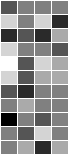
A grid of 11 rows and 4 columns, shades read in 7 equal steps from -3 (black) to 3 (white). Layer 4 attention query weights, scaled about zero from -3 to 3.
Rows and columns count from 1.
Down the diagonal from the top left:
-1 0 -2 -1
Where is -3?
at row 9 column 1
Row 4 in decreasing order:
2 0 0 -1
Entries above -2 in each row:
4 3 2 4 4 4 3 4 3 4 3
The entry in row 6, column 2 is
-1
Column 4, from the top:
0 -2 1 -1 1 1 0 0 0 0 1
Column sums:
2 -4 2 1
